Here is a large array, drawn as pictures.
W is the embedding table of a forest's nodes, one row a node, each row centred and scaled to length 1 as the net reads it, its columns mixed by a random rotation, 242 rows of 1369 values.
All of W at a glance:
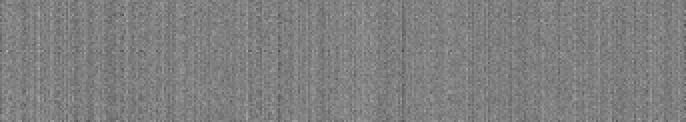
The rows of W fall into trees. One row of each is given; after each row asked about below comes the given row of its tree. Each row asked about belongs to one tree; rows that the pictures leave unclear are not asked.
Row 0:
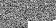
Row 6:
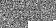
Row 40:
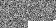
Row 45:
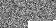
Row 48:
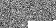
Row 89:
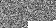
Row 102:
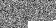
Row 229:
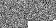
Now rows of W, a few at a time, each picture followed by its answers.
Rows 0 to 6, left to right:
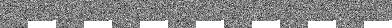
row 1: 229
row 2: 102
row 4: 48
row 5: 48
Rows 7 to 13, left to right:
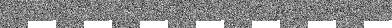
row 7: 6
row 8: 48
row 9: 48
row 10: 45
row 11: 40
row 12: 6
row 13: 102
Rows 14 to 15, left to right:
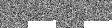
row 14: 89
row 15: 102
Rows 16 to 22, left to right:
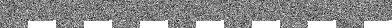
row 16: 45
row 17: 48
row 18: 6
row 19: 40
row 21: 89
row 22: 0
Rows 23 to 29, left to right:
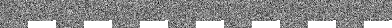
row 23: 45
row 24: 48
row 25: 229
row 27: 229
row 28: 102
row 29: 102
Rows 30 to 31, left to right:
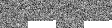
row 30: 102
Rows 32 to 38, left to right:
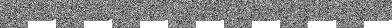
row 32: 48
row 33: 48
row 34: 0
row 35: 89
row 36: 6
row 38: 0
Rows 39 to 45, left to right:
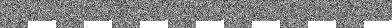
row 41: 45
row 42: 40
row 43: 40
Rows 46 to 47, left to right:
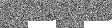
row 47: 48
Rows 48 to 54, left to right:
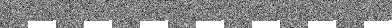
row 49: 45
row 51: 102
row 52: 40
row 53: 102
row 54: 0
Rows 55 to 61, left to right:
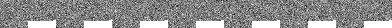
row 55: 48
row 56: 48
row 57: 0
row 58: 40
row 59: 40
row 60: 45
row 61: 229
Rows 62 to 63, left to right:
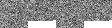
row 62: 89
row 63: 40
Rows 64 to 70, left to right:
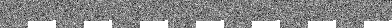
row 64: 229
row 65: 45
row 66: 0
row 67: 40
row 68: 89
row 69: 6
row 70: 40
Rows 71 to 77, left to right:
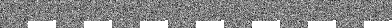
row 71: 102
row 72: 102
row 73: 102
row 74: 45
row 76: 89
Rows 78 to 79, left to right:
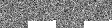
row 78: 102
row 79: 45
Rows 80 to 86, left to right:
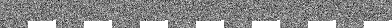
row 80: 48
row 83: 6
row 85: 0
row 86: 89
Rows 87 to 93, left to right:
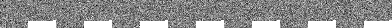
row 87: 40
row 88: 0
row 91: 0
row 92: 229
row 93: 45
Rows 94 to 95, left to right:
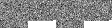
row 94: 48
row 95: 40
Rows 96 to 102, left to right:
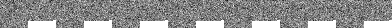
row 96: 45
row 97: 40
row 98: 6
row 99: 48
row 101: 102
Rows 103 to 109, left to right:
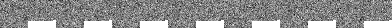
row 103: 102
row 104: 45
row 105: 45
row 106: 45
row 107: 48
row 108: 45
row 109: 102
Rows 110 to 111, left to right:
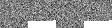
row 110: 48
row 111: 40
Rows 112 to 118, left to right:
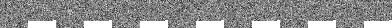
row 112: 40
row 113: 48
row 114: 102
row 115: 45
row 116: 45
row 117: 40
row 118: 102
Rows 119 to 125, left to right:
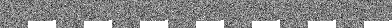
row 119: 48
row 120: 40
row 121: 40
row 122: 0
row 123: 48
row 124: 48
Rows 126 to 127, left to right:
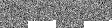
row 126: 102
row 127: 229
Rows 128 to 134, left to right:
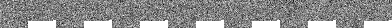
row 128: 6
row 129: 48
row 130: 89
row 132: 229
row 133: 45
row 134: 40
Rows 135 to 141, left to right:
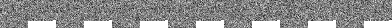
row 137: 102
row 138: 102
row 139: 45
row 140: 45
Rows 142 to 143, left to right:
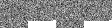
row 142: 102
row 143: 40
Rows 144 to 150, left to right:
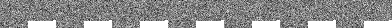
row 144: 48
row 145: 102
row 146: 89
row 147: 40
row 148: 0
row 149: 48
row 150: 40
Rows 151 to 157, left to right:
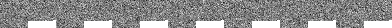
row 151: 102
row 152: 0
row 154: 48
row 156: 40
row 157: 48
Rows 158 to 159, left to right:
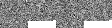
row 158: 45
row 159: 45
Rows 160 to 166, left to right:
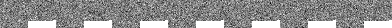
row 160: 0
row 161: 229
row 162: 45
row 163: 40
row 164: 229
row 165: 0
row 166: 102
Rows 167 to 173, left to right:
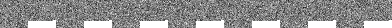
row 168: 102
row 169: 89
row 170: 45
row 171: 40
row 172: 89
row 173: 48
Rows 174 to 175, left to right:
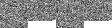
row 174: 0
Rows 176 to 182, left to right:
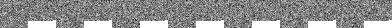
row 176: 102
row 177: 40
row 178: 48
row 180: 40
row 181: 40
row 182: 40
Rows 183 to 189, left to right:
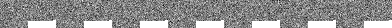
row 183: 48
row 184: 45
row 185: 48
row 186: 40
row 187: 40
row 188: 102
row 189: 102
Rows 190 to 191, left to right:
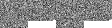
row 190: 229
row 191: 48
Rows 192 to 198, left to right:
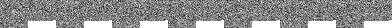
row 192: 48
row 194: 89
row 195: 102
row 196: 102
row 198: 102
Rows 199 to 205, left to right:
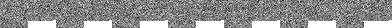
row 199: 0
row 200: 89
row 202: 89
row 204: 40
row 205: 89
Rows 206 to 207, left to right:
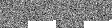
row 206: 6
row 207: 48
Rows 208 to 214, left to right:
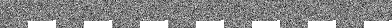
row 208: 48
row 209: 6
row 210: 0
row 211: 0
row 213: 40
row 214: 45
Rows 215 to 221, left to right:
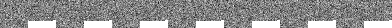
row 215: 40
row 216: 6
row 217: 229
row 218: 6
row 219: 102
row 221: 102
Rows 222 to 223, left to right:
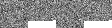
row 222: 102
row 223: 40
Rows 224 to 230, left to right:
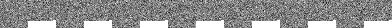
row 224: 229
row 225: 45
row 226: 102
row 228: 48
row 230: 0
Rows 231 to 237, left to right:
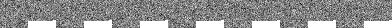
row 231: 40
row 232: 48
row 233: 48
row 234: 0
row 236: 48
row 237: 102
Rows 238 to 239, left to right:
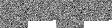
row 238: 0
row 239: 0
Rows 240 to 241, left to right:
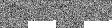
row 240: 102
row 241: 40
